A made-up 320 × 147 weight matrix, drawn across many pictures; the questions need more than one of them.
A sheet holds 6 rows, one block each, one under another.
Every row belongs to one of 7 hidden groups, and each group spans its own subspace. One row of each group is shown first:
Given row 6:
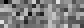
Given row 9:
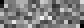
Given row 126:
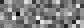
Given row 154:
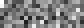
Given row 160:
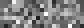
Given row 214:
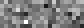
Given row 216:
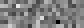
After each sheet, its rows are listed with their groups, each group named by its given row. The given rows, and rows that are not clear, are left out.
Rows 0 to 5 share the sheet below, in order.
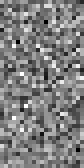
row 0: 214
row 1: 126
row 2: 216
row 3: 214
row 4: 154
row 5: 6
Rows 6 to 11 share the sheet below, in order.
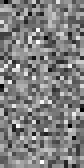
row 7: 6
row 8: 214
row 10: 126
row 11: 6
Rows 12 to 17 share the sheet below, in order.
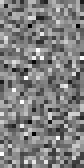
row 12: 9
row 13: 160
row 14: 214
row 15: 154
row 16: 126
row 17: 214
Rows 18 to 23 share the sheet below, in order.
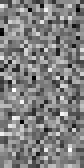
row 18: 6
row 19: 154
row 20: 214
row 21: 154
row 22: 154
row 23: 6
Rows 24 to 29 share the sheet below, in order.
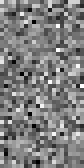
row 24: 126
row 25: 216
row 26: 154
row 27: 9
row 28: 216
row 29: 160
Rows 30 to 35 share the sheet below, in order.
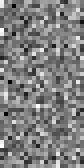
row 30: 154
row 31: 154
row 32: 9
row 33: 160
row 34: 9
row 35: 154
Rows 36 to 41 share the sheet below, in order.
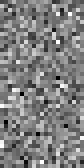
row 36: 216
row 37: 216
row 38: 216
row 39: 154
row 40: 160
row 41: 154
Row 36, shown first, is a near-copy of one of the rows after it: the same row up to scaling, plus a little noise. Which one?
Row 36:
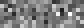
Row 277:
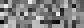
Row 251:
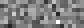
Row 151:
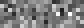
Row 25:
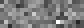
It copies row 151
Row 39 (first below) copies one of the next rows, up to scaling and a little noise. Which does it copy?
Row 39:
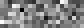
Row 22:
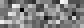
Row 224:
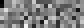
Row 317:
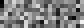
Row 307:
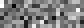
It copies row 22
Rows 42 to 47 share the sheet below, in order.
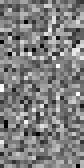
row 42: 214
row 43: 214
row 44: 214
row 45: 154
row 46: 160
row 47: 9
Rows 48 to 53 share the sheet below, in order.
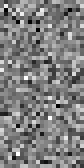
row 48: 160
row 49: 6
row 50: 214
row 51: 216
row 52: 6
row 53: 126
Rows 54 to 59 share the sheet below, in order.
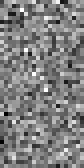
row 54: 154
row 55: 214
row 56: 6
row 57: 216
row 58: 9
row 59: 126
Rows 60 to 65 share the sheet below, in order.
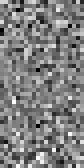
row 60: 9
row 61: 154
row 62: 160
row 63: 126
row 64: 160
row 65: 9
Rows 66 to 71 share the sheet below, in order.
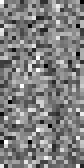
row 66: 9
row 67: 9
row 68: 6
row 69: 9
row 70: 9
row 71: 9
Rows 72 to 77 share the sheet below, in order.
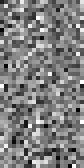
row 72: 9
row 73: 9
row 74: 160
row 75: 9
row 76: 160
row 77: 160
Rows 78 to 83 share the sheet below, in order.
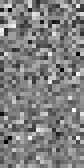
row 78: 216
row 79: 9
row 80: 214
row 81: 126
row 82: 9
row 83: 9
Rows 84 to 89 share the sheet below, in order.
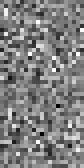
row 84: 160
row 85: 9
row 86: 216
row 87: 216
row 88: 6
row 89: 6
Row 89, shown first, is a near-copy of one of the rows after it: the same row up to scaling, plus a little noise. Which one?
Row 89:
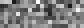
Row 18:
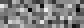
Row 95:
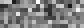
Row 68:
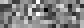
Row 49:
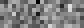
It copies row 95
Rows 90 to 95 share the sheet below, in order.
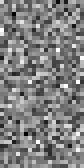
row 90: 126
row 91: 154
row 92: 9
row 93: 154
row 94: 214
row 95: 6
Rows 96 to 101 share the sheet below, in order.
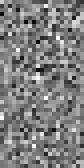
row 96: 214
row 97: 160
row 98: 160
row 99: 126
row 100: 154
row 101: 126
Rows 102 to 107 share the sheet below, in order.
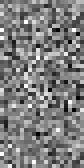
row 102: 214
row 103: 126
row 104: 6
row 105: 6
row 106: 160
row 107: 214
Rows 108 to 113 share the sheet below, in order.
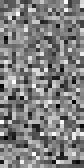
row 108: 126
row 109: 160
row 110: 216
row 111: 154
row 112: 216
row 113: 216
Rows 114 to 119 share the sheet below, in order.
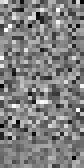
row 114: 9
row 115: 9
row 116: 126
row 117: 9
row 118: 214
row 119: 214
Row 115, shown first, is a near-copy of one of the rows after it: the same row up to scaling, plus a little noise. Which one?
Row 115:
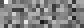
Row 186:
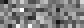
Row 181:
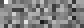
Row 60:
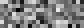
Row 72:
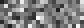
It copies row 181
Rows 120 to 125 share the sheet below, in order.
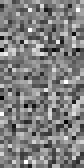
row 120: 6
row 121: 216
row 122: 214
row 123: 214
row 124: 126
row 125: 214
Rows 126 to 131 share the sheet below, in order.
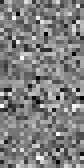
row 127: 126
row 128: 160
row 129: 216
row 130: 216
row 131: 9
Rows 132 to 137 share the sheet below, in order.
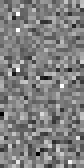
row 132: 126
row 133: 216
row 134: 126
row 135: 154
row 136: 9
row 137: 160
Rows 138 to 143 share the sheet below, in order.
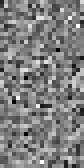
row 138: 9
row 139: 216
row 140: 214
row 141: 126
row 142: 214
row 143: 6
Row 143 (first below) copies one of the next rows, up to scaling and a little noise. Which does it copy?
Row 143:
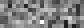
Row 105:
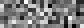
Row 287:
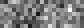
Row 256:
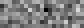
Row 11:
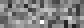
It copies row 11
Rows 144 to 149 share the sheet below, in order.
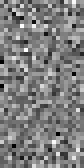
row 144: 126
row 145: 214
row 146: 154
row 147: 9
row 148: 216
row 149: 154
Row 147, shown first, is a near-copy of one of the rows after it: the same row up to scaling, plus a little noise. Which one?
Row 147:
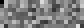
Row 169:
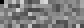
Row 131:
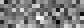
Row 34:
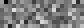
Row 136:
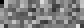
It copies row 136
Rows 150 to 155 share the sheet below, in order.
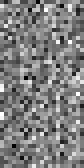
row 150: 6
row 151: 216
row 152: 214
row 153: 154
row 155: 154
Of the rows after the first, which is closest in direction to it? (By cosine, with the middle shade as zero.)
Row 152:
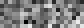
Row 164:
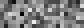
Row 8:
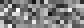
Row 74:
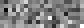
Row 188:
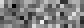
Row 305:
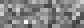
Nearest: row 74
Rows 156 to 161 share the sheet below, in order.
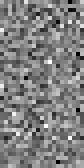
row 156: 160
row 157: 9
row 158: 214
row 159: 9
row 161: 216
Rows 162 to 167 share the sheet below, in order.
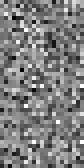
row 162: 126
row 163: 6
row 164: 126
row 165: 214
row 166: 214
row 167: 214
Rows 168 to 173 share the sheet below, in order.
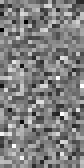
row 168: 214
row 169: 9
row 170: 154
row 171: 9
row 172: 154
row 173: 154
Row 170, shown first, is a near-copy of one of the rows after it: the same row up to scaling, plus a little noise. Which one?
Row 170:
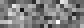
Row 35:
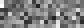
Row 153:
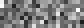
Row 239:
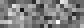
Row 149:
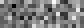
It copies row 239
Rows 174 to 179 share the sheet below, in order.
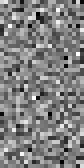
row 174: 9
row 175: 9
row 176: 126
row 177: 160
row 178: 126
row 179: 126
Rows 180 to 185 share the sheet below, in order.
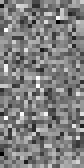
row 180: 216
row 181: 9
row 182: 160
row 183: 6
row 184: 9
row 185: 214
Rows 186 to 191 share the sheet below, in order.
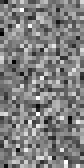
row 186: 9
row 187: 154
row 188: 154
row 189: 160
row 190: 6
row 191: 9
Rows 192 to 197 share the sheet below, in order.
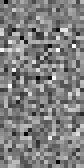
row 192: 9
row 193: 154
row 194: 160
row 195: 6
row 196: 214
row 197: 216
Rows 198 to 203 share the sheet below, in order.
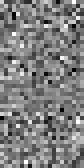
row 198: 126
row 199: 154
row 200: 154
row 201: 154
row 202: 6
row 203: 214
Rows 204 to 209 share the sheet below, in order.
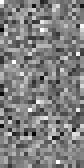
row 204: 9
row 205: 9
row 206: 154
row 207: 9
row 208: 214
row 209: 216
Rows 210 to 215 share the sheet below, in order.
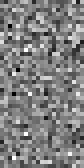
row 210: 9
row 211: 214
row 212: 126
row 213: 6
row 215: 126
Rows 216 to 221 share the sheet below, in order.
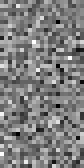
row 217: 216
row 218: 160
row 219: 216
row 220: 9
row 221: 214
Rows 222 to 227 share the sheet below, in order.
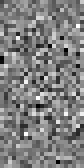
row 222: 9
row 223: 9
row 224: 154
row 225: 160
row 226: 214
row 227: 216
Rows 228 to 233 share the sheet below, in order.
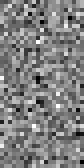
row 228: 6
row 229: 160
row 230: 160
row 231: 9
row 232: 216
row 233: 154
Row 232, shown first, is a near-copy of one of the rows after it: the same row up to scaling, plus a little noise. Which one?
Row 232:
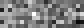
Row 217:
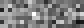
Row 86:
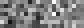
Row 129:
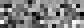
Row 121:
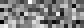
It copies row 217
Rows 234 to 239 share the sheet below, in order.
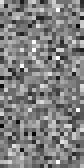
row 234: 9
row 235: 216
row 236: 154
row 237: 9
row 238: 214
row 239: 154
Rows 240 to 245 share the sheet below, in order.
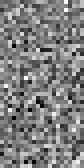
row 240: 126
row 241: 126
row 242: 214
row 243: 9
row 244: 154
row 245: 214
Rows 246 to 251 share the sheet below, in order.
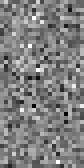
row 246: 6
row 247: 154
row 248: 160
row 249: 126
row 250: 126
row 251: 216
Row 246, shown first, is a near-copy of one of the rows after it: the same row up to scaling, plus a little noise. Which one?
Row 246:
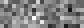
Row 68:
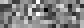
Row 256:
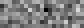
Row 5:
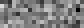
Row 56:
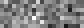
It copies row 56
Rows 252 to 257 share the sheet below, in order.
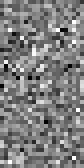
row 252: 214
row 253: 154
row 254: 160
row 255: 9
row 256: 6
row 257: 154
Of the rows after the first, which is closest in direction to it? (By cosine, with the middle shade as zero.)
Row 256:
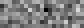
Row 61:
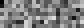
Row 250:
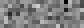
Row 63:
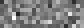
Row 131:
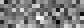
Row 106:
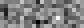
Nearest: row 63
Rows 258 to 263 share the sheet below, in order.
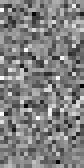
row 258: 216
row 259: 214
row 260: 154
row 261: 214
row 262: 126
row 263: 216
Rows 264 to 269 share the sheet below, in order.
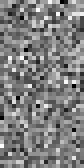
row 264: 154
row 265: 214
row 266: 6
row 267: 126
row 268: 154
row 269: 154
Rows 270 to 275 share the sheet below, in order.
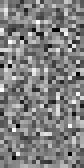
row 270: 160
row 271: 154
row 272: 216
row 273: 154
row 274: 126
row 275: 126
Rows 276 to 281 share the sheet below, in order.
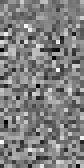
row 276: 9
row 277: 216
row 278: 216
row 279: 6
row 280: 160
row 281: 9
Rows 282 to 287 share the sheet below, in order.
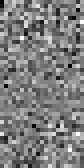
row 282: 154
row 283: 6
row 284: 216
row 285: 126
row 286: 216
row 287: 6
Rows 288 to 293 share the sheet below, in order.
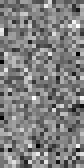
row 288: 214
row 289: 9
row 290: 154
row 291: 216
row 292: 154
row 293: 216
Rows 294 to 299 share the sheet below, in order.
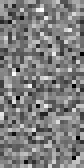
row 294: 154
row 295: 160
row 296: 126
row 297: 126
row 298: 9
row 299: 214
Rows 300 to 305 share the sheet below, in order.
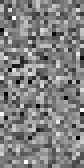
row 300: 216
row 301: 9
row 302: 9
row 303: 160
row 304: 9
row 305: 214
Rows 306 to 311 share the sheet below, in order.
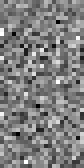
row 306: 216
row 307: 154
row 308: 9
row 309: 160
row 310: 9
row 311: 214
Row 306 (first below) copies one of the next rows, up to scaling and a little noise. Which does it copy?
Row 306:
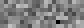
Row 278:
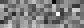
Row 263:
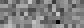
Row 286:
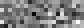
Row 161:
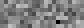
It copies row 161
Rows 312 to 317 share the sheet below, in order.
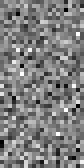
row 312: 126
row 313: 160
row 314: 154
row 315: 126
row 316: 216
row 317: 154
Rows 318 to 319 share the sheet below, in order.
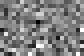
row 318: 160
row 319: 9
